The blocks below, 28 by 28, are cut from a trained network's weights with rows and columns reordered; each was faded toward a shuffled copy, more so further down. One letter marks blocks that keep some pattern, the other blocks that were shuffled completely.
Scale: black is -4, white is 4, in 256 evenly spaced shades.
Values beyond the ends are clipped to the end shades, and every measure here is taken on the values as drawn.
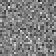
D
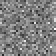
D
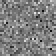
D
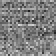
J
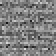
J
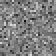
D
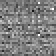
J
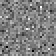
D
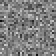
J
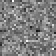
D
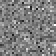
D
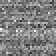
J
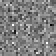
D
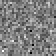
D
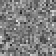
J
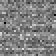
J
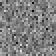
D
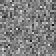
D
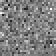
J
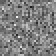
D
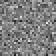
D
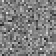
D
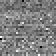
J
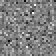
J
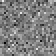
D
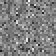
J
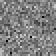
D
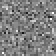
D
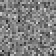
D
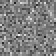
D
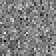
D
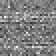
J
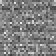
J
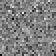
D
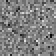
D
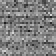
J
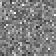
D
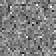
J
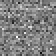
J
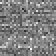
J
